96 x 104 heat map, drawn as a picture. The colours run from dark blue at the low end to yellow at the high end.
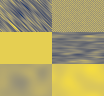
It is made of 3 by 2 panels. Panel 1,1: middling, slanting down to the right, strong in contrast. Panel 1,2: high, checkered. Panel 2,1: very high, flat. Panel 2,2: middling, streaked across. Panel 3,1: high, smooth, faint in contrast. Panel 3,2: very high, smooth, faint in contrast.
